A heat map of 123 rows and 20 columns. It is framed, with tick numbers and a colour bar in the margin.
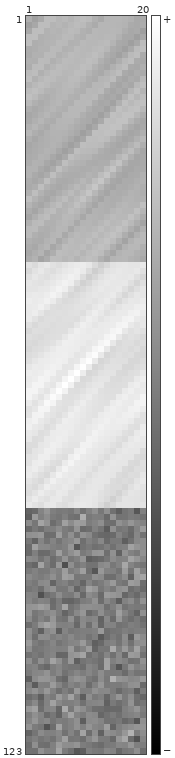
It is made of 3 by 1 panels. Panel 1,1: high, slanting up to the right, faint in contrast. Panel 2,1: very high, slanting up to the right, faint in contrast. Panel 3,1: middling, fine-grained.
